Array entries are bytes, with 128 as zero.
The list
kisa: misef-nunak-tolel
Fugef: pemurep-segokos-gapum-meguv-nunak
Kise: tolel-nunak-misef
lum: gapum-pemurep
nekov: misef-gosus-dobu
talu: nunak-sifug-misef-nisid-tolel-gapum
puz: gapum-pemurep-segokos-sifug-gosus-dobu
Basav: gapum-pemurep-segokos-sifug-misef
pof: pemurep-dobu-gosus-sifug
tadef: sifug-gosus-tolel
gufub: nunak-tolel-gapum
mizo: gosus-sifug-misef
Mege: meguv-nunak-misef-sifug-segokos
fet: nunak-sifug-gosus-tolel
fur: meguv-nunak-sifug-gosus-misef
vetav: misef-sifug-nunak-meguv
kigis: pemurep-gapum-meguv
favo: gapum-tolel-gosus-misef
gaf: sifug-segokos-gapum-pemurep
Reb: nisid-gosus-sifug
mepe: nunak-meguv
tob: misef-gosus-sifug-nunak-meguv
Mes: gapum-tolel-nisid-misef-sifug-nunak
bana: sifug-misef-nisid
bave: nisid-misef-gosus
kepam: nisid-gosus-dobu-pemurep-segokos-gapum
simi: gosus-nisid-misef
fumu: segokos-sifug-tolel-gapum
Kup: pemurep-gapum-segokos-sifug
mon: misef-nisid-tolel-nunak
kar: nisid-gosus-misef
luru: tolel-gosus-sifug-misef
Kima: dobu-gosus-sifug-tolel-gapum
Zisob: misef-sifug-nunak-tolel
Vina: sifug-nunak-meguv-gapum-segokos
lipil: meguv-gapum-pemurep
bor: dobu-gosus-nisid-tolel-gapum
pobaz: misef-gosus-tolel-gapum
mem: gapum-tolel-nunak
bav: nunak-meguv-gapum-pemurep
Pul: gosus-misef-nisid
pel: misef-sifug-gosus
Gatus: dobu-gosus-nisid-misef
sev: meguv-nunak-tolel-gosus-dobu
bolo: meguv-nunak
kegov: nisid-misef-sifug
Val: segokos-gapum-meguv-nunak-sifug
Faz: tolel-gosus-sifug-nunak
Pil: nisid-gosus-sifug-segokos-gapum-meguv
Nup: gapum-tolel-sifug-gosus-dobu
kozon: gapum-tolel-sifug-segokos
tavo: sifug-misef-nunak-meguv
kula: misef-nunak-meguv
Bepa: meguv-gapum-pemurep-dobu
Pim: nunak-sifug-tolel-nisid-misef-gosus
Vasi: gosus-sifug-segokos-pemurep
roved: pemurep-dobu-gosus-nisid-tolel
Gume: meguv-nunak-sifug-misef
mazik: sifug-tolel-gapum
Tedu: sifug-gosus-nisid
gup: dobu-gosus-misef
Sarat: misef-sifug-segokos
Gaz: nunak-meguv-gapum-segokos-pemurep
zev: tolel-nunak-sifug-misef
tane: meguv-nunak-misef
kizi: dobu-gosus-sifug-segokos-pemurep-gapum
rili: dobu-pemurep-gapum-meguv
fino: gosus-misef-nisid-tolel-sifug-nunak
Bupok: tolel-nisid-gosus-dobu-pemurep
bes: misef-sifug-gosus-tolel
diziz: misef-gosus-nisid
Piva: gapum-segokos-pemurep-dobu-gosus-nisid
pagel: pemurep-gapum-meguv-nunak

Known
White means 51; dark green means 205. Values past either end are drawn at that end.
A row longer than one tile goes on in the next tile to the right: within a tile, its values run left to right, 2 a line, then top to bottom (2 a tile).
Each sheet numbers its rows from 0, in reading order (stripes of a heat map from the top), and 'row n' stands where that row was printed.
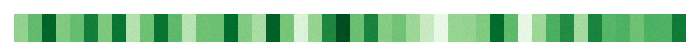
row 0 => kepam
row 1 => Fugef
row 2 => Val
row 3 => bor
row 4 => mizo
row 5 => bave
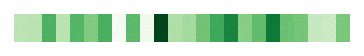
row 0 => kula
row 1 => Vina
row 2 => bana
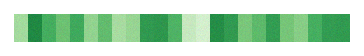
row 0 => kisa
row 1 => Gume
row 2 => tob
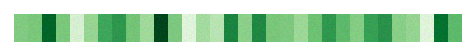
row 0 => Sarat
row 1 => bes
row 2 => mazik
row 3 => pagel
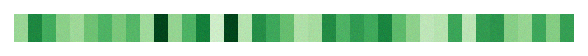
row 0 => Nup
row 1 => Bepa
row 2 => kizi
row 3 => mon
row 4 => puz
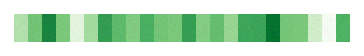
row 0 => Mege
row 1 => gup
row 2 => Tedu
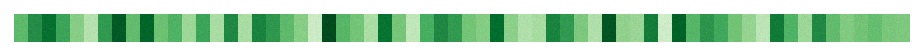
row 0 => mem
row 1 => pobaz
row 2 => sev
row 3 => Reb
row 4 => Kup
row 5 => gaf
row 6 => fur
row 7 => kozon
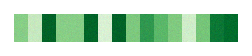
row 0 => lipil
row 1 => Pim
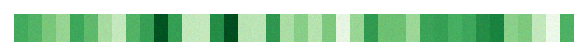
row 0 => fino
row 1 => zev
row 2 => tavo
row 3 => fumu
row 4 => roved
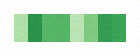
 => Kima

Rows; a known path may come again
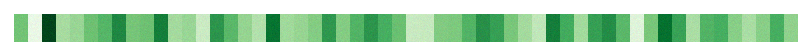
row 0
Vina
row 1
kigis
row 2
vetav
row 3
talu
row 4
fur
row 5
Vasi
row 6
tane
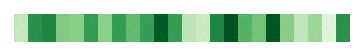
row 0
puz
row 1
zev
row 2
tadef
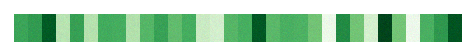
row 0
rili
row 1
Gatus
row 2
diziz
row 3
Pil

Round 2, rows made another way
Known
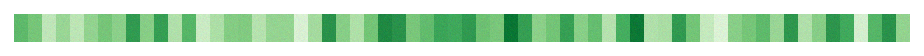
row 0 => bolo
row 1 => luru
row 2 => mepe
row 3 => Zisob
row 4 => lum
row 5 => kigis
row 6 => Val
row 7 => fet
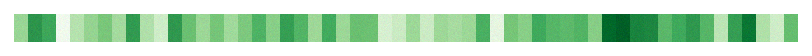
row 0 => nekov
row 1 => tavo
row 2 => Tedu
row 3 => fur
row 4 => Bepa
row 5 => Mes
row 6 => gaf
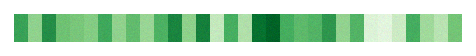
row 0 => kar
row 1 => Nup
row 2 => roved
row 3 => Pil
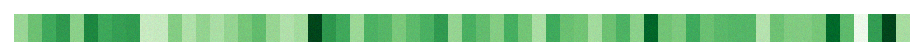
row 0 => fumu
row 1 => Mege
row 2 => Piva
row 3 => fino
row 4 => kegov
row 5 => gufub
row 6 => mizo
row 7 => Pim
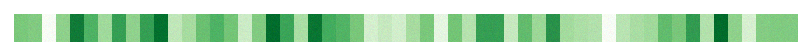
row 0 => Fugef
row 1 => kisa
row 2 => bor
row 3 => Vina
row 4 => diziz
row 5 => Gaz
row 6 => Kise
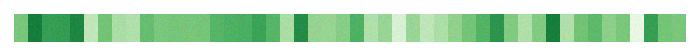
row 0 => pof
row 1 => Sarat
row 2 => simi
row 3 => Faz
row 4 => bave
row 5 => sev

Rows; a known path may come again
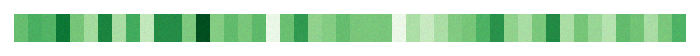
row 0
bana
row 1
mem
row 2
lipil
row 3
kula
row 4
bave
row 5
vetav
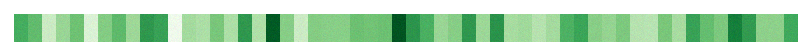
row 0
Gume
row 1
nekov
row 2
Kise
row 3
mazik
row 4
zev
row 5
tane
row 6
lum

